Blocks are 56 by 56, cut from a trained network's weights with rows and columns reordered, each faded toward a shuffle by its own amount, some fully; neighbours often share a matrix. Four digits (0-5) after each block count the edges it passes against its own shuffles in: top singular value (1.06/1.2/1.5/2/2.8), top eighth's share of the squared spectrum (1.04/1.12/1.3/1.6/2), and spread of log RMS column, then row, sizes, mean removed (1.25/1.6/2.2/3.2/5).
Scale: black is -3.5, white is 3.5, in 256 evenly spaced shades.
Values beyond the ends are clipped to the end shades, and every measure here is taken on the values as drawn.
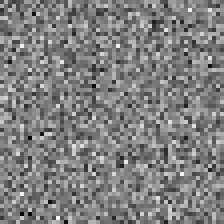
2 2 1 0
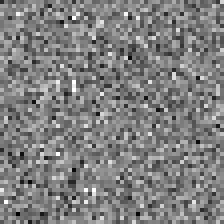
0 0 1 0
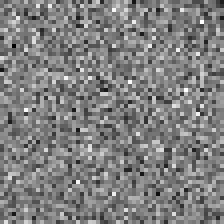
2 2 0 0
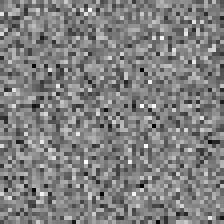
0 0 0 0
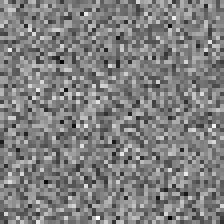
0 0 0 0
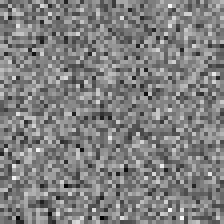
2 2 0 0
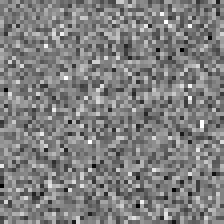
0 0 0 0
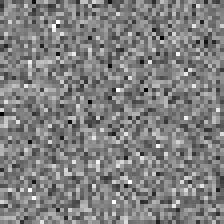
0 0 0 0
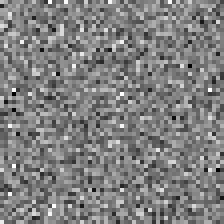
1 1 0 0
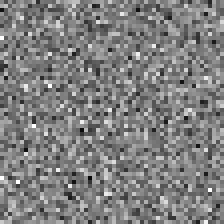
1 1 1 0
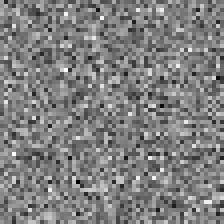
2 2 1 1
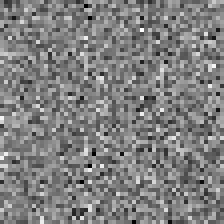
2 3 1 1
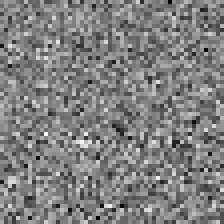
2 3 1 1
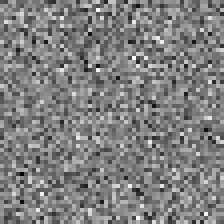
2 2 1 1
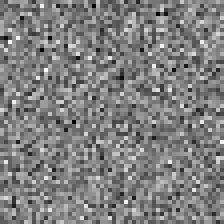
0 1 0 0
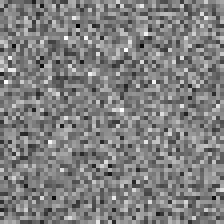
1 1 0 0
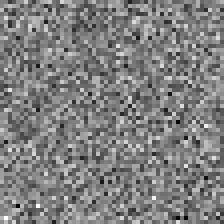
1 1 0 0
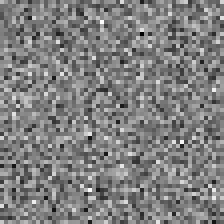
3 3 1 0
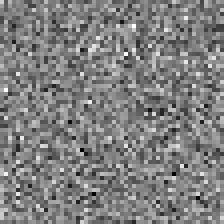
2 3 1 1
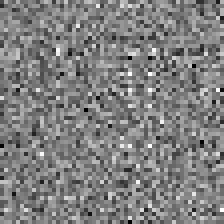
3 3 2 2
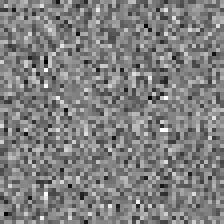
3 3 1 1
